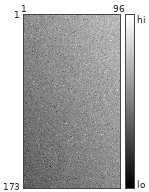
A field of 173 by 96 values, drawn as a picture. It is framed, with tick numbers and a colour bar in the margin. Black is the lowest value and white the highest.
Mirror symmetry: none. Odd rows or columns: none. Ninth with the lowest average: bottom left. Slope: up to the top right. Grain: fine. Stripes: none. Ninth with the highest average: top right.
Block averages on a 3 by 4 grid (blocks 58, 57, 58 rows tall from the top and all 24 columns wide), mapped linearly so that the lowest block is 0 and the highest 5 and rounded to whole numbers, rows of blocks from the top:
2 3 4 5 / 1 2 3 4 / 0 1 2 3
